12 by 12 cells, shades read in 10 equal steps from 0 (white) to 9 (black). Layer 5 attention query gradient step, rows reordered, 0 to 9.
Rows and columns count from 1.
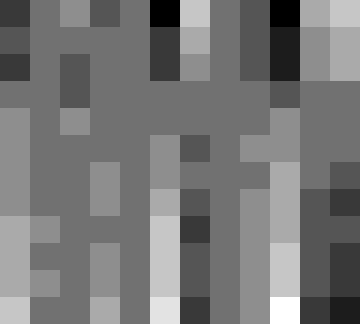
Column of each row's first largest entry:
6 10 10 3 2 7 12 12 7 12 12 12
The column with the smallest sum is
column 6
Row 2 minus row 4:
1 0 -1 0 0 2 -2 0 1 2 -1 -2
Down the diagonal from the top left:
7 5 6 5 5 4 5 5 4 2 6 8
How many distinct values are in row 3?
6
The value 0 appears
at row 12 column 10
